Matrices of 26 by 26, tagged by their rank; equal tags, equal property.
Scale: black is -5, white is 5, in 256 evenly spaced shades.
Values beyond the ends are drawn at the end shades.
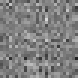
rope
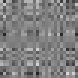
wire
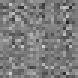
rope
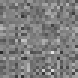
rope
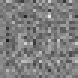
rope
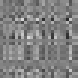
wire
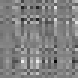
wire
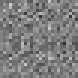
rope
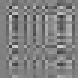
wire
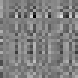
wire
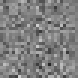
rope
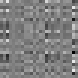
wire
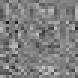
rope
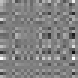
wire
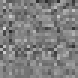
rope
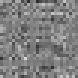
rope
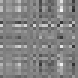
wire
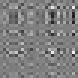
wire
